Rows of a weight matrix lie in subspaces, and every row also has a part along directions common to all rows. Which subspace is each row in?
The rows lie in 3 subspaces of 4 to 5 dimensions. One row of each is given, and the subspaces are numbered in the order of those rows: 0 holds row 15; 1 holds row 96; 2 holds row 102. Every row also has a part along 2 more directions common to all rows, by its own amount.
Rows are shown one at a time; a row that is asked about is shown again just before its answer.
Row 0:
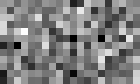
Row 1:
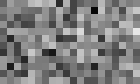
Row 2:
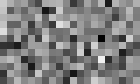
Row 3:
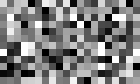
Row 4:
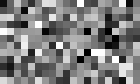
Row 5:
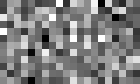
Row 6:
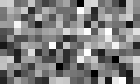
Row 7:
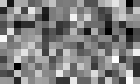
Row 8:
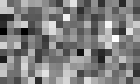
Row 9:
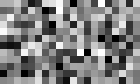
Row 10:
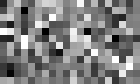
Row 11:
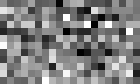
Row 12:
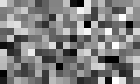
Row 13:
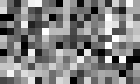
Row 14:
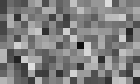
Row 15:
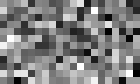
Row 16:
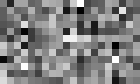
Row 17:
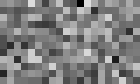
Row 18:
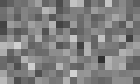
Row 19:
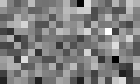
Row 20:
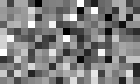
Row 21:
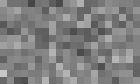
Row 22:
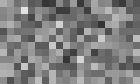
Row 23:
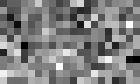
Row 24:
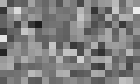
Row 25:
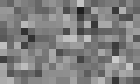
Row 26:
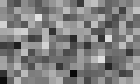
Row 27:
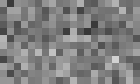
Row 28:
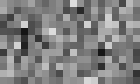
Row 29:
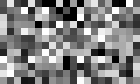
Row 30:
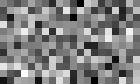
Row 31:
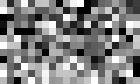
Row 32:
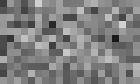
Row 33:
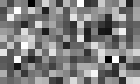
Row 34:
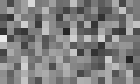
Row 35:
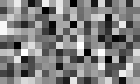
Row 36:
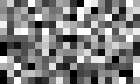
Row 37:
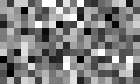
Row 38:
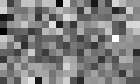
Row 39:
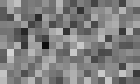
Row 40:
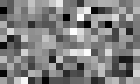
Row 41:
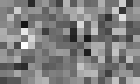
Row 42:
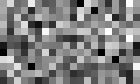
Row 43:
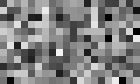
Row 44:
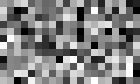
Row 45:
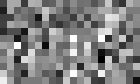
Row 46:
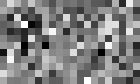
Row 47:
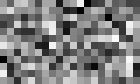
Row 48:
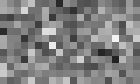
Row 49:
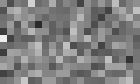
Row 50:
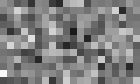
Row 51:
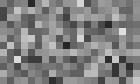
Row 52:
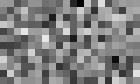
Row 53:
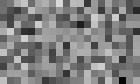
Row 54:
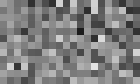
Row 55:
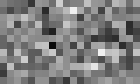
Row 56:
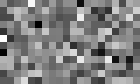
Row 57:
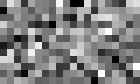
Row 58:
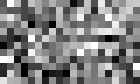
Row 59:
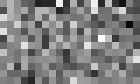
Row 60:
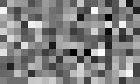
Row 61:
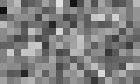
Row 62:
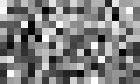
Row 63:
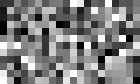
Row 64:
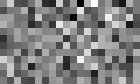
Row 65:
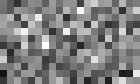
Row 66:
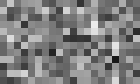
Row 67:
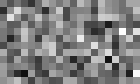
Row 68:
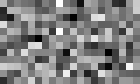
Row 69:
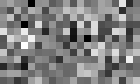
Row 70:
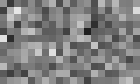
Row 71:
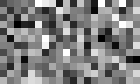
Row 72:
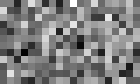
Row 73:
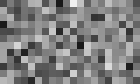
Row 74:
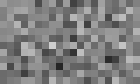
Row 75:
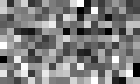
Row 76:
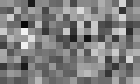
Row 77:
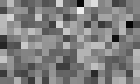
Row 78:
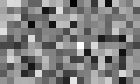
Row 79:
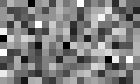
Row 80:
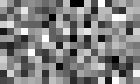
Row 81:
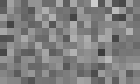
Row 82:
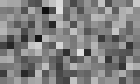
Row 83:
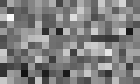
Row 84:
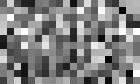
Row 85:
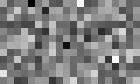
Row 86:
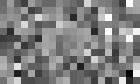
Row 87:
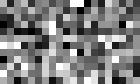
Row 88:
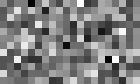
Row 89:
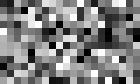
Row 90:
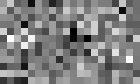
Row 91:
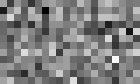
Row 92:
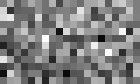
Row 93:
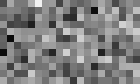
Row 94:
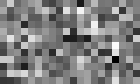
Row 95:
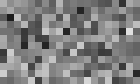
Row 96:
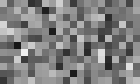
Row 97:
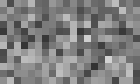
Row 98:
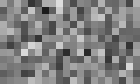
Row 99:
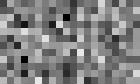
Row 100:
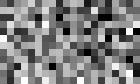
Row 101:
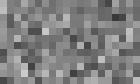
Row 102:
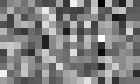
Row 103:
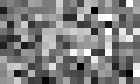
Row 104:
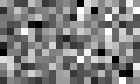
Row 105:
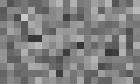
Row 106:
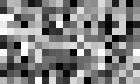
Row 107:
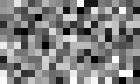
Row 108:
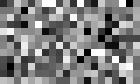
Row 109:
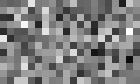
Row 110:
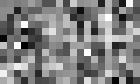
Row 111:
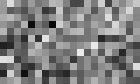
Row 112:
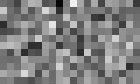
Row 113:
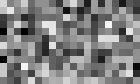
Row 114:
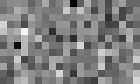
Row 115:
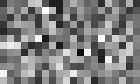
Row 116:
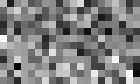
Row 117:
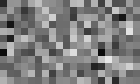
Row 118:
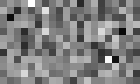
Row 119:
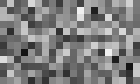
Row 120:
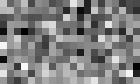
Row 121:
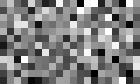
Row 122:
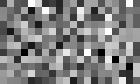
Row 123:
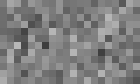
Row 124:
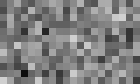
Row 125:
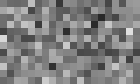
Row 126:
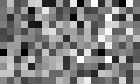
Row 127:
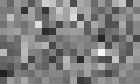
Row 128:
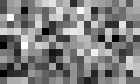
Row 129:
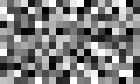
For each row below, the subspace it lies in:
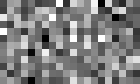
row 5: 2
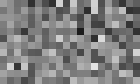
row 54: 2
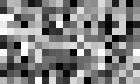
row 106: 2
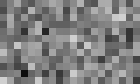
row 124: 1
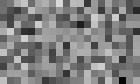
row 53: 0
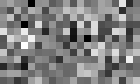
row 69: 0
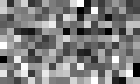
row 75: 1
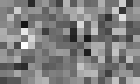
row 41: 0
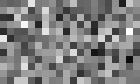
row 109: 0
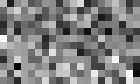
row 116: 0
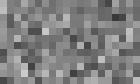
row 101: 1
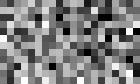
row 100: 0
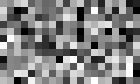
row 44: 0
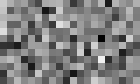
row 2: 1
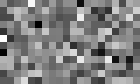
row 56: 0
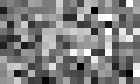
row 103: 0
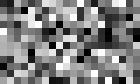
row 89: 2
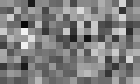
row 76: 0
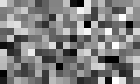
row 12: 2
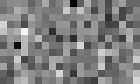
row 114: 1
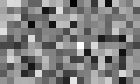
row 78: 1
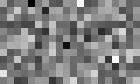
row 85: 0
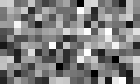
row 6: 2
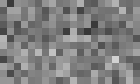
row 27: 0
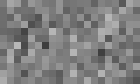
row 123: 1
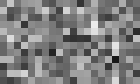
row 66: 0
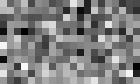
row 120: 2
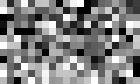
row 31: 2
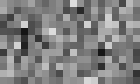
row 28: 1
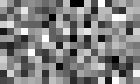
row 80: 2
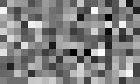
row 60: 0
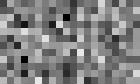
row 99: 2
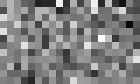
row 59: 2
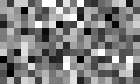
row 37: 2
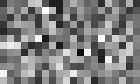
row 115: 1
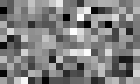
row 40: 0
